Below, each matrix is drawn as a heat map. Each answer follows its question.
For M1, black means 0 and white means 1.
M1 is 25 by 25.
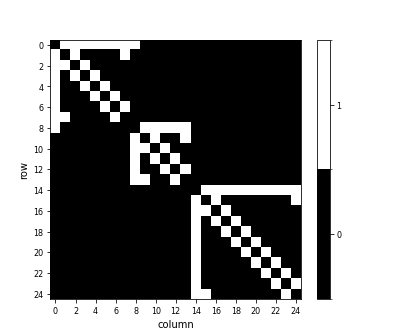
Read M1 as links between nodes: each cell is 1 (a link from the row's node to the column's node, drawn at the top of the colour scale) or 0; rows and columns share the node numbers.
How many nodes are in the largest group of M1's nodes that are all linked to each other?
3
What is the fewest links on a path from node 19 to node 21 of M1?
2
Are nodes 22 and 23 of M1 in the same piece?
yes
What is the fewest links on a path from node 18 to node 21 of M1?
2
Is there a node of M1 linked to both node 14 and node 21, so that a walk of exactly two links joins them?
yes
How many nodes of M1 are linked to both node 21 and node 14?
2
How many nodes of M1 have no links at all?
0
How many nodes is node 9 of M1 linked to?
3
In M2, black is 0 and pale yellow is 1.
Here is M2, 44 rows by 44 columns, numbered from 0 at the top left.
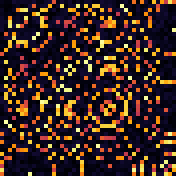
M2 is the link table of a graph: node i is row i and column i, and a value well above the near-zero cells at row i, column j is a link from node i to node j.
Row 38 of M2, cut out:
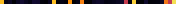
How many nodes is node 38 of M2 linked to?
9
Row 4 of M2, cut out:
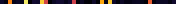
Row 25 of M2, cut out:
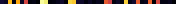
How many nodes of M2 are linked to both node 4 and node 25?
7
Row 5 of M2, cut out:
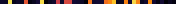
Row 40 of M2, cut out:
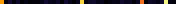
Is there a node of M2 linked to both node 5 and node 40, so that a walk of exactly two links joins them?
no
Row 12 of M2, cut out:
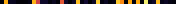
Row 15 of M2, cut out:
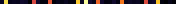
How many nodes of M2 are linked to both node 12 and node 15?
7
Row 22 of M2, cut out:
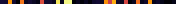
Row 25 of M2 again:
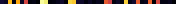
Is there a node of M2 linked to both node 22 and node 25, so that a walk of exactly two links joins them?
yes
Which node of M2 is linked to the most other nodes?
node 27
